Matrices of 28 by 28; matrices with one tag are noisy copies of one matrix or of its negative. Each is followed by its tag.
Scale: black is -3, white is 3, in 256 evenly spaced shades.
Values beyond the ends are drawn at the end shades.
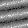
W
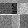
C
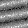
W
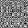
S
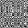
S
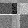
C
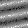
W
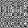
S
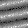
W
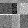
C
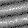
W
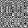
S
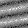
W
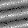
W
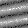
W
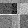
C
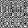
S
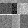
C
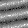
W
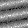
W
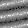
W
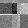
C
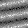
W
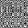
S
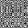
S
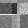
C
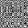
S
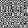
S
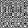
S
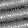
W
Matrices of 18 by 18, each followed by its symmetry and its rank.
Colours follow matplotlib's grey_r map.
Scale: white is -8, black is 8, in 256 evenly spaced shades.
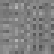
neither, rank two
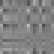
neither, rank two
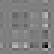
symmetric, rank one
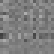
neither, rank three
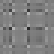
symmetric, rank one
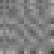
symmetric, rank two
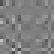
neither, rank two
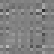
neither, rank two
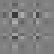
symmetric, rank one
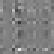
neither, rank two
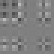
symmetric, rank one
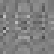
neither, rank three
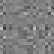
neither, rank three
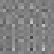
neither, rank three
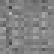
neither, rank three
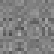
neither, rank three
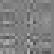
neither, rank two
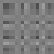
symmetric, rank one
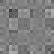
symmetric, rank two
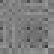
symmetric, rank two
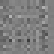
neither, rank three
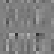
neither, rank two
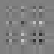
symmetric, rank one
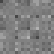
symmetric, rank two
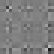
symmetric, rank two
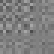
symmetric, rank two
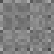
symmetric, rank two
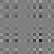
symmetric, rank one
